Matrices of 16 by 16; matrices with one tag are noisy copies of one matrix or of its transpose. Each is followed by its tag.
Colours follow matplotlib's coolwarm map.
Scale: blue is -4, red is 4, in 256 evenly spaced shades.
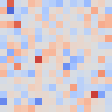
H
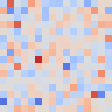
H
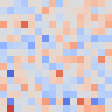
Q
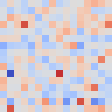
Q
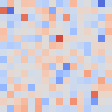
H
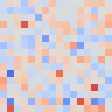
Q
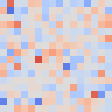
H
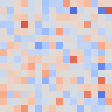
Q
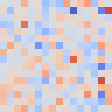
Q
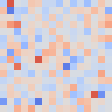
H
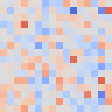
Q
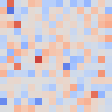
H
